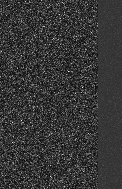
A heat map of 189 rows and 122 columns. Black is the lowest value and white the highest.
Overall the values sit about 20% of the way up the scale. No regular stripes run through it. The grain is fine, like static. No single row or column stands out from its neighbours. A vertical seam about 80% of the way across splits the table, and the right part is calmer. Most values sit low, with a long tail of high ones. The halves do not mirror each other.
